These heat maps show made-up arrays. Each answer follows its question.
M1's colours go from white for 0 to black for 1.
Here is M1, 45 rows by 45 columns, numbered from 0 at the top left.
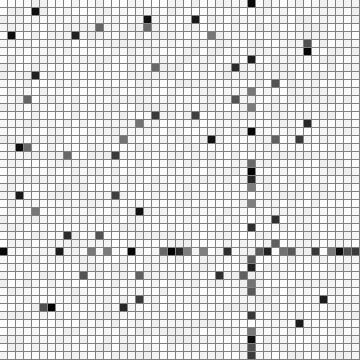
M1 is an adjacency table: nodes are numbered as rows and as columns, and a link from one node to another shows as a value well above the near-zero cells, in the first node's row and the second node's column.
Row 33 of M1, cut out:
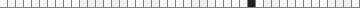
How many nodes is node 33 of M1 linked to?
1
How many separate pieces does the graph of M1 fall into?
3
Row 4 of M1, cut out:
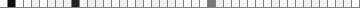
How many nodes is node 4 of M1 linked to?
3
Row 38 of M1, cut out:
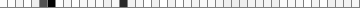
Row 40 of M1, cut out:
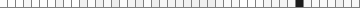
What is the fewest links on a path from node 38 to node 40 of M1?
4
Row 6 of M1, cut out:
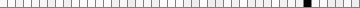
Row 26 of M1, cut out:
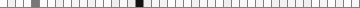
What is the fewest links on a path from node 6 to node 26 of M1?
4
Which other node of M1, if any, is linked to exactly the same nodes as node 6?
node 5
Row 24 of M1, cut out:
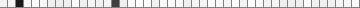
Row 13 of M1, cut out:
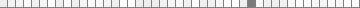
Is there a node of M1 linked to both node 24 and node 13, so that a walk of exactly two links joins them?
no
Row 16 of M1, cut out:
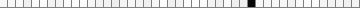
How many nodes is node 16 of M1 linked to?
1
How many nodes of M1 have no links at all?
0
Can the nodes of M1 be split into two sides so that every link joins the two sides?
no
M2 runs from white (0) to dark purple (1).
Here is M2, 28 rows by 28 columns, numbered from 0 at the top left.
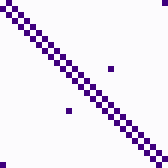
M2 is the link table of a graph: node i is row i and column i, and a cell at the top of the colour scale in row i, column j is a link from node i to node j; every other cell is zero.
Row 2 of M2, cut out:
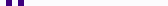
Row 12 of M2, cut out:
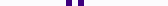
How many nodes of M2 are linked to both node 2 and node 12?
0
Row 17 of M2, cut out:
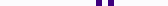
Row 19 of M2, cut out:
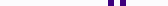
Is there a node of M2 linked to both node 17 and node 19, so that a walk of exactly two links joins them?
yes
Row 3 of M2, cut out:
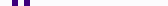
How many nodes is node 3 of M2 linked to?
2
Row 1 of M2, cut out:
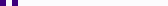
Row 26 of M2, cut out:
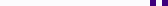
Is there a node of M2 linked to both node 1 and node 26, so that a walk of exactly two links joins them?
no
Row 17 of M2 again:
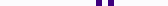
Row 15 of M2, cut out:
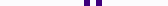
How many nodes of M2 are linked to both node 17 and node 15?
1
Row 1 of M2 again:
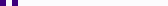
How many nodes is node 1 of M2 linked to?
2
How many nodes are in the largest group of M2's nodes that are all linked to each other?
2
